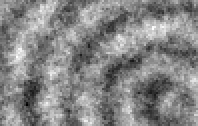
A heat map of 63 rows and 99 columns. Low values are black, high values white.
No overall slope runs across the table. The ninth with the lowest average is the bottom right. Concentric rings centre on the bottom right. No single row or column stands out from its neighbours.
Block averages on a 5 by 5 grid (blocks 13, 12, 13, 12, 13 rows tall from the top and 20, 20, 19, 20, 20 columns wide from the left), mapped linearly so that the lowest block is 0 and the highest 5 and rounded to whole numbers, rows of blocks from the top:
2 2 3 1 1
3 3 1 5 3
3 3 1 1 1
0 3 1 0 2
1 3 2 1 1
